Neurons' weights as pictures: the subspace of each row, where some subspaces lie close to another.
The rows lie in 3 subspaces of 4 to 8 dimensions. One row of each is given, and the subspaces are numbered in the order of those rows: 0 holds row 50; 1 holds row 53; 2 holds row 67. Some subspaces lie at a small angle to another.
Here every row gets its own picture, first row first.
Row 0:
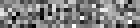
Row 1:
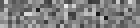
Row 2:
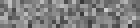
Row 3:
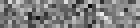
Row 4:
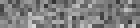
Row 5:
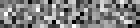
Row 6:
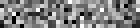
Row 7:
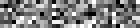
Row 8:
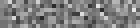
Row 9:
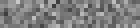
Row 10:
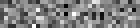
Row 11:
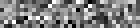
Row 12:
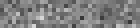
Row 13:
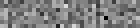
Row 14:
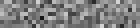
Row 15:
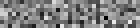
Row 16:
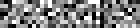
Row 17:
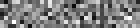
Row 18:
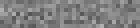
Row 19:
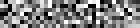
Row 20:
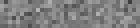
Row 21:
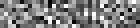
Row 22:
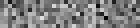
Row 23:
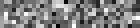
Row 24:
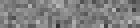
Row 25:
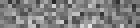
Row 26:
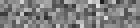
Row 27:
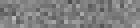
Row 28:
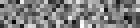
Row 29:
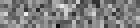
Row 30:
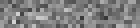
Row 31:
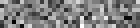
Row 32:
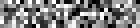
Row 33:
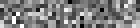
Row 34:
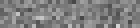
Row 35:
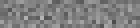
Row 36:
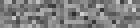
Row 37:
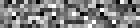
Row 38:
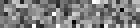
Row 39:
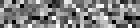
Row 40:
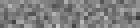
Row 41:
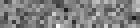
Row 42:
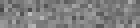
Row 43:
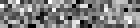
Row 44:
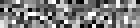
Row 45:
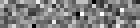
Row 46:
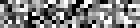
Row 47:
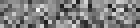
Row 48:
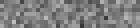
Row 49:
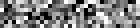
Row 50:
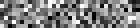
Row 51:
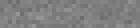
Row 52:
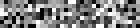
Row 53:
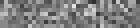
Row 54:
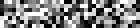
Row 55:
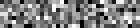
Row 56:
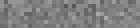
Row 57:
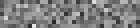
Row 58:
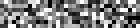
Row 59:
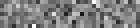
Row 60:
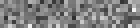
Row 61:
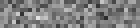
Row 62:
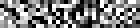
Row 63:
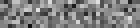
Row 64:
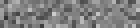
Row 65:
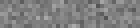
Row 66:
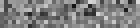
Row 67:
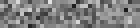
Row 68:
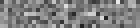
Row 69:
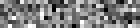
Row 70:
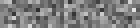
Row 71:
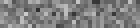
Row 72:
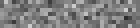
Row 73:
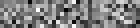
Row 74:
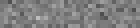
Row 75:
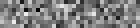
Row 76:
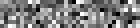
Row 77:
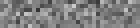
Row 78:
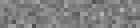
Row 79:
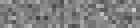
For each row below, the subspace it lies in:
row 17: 2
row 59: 0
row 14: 1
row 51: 2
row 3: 1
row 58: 0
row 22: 1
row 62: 0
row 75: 0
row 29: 0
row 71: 0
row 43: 2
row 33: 2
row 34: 0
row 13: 1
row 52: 0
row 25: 1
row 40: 0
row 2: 0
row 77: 2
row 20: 1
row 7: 1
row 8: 1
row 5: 0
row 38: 0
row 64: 0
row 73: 0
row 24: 0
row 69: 2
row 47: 0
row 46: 1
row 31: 2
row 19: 2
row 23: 0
